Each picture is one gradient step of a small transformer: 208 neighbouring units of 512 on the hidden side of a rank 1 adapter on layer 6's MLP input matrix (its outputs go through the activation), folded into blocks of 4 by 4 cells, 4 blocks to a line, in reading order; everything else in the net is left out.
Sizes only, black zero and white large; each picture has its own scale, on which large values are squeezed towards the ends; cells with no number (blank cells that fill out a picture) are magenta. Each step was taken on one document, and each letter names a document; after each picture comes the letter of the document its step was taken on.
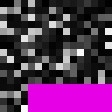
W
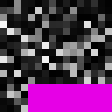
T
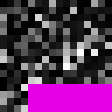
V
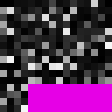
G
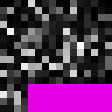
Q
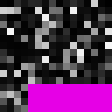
Q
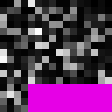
T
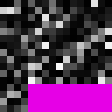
G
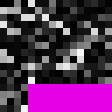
W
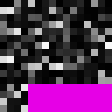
G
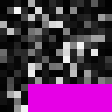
Q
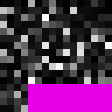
G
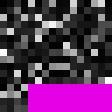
V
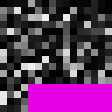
T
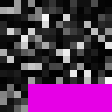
G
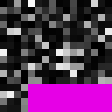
T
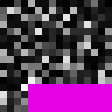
T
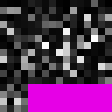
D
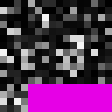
D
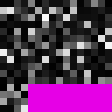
G
